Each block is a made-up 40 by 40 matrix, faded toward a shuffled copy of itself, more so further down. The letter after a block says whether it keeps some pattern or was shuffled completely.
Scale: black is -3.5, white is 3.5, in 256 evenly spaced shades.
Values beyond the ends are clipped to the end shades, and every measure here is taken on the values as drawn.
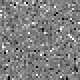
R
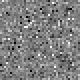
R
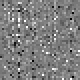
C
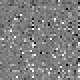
C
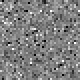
R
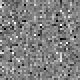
C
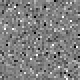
R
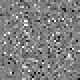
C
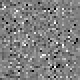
C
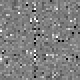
C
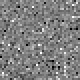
R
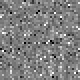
C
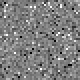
R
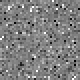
R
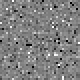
R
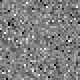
R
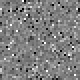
R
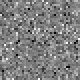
C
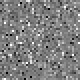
R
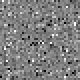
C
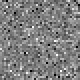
R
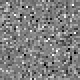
R
